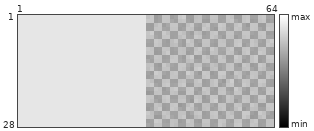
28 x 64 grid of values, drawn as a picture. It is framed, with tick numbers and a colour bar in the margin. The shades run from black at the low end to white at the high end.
It is made of 1 by 2 panels. Panel 1,1: very high, flat. Panel 1,2: high, checkered.
